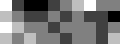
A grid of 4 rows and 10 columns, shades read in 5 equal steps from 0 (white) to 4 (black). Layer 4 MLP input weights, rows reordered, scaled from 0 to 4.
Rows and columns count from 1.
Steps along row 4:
up down up same up down same up down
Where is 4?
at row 1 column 3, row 1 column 4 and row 2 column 10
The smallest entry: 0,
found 3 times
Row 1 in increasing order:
0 0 1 2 2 2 3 3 4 4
